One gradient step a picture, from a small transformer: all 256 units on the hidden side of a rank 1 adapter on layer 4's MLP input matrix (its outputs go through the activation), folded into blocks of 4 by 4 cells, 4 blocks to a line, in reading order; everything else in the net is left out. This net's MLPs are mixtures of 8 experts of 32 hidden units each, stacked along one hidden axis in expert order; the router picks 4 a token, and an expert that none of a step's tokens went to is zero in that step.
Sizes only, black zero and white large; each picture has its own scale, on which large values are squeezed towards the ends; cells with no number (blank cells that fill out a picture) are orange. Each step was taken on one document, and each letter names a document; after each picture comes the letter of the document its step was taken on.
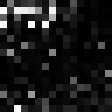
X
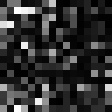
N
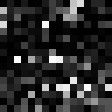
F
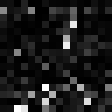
N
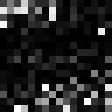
X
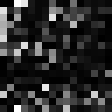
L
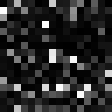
F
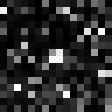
F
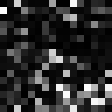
F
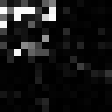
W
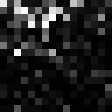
W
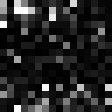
N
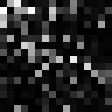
N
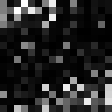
X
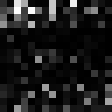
N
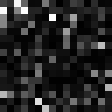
L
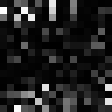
L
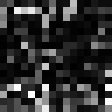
X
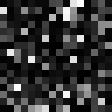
F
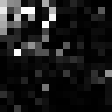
W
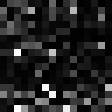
L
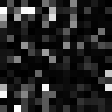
N
